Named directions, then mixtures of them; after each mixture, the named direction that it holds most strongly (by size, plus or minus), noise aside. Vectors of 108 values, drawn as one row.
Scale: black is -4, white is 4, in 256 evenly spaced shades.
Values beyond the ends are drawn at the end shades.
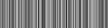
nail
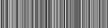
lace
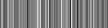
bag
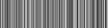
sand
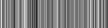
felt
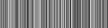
lace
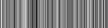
felt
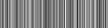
sand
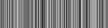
nail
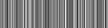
sand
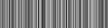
nail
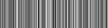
nail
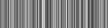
nail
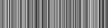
nail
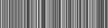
nail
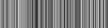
lace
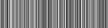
lace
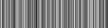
felt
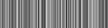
nail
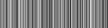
bag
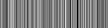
bag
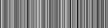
bag
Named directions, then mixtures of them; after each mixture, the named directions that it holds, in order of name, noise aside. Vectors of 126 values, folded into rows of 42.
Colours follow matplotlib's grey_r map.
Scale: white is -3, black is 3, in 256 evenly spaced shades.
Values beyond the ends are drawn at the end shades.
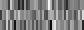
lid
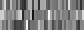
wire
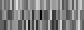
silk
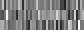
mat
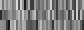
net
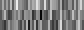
silk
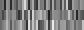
net, silk, wire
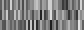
lid, mat, silk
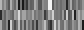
lid, net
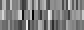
silk, wire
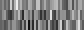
silk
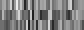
net, silk, wire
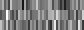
lid, mat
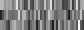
mat, net, silk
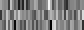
lid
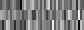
lid, mat, net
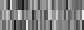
lid, wire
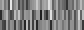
lid, silk
